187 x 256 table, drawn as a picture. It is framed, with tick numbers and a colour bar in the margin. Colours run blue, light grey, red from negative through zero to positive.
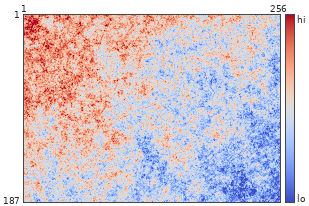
The ninth with the highest average is the top left. Values rise toward the top left. The halves do not mirror each other. The bottom right is the ninth with the lowest average. The texture is blotchy.
